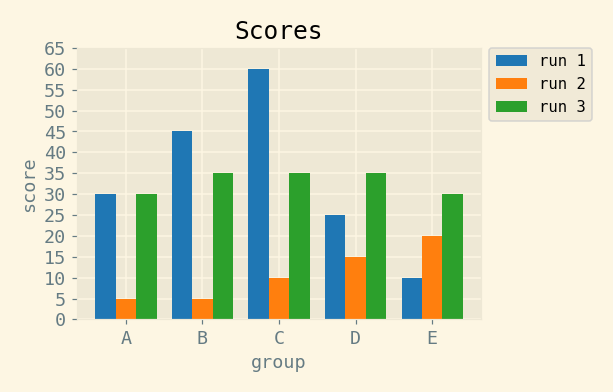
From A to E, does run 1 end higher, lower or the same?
lower
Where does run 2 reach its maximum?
E
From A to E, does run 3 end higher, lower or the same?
the same
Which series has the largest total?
run 1
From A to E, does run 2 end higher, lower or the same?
higher
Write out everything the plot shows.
Title: Scores
x-axis: group, ticks A B C D E
y-axis: score, ticks 0 5 10 15 20 25 30 35 40 45 50 55 60 65
Legend: run 1, run 2, run 3
Values:
run 1: 30 45 60 25 10
run 2: 5 5 10 15 20
run 3: 30 35 35 35 30
